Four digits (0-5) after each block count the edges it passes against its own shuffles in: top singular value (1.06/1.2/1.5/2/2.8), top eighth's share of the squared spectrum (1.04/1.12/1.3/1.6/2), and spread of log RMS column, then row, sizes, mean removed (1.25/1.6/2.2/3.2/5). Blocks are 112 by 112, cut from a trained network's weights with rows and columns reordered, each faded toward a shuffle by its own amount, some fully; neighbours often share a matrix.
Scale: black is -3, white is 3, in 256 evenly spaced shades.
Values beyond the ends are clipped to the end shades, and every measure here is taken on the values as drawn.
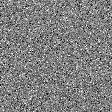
2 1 0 0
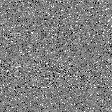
3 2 0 2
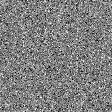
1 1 0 0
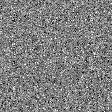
2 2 1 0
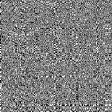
4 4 3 3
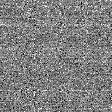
3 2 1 1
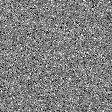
0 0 0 0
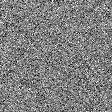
1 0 0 0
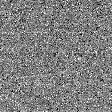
2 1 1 0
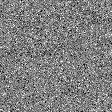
0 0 0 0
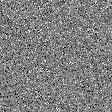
1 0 0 0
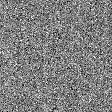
0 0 0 0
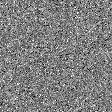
0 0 0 0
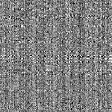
4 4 2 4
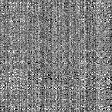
4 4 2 3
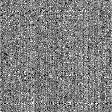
3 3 1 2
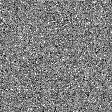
2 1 0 0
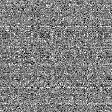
4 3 1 2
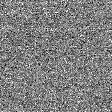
2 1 0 0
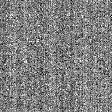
3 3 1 2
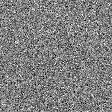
0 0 0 0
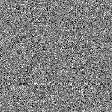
3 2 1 1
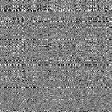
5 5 2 4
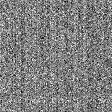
3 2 0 1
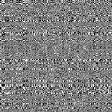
5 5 3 4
